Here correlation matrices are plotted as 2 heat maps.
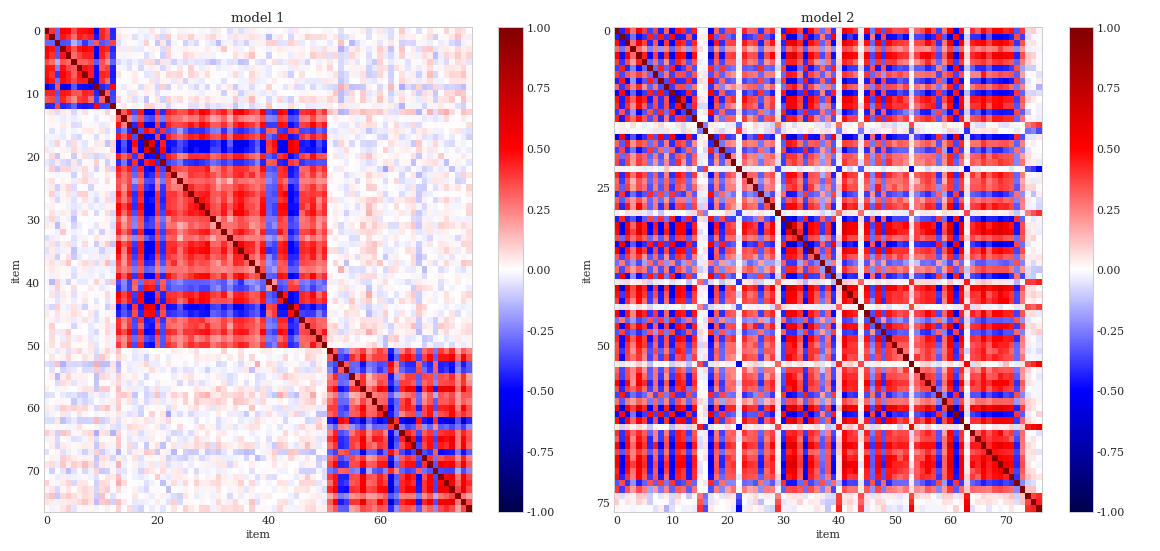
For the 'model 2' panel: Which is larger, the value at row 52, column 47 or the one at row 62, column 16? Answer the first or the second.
the first
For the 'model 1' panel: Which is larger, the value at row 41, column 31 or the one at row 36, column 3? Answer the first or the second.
the second
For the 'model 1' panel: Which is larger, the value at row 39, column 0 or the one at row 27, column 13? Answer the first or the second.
the second
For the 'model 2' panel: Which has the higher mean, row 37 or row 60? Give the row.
60
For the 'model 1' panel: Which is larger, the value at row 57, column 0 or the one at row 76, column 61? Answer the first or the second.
the second
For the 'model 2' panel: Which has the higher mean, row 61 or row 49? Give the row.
49
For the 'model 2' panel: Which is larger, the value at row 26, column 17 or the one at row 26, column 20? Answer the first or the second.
the first
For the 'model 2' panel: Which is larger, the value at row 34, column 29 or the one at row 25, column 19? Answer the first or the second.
the first
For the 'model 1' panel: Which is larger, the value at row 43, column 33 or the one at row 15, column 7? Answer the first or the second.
the first
